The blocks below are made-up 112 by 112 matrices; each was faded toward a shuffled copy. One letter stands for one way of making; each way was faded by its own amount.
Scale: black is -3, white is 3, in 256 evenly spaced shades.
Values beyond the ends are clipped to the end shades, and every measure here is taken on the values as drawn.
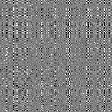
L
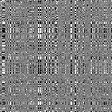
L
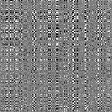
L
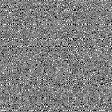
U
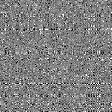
U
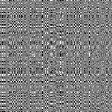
L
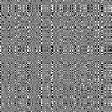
L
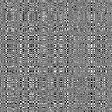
L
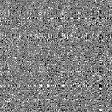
U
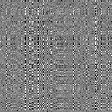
L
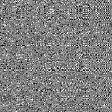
U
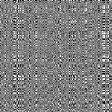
L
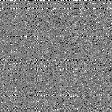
U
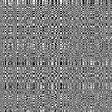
L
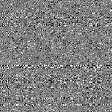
U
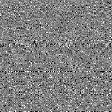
U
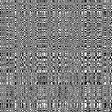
L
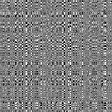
L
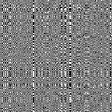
L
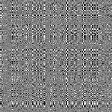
L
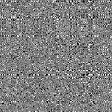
U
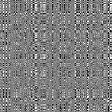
L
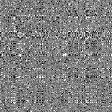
U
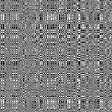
L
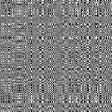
L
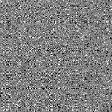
U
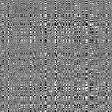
L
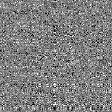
U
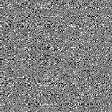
U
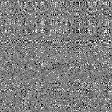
U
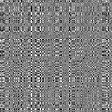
L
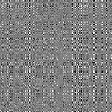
L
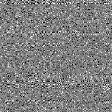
U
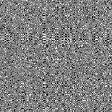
U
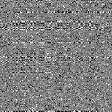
U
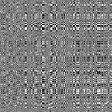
L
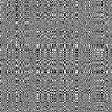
L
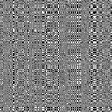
L
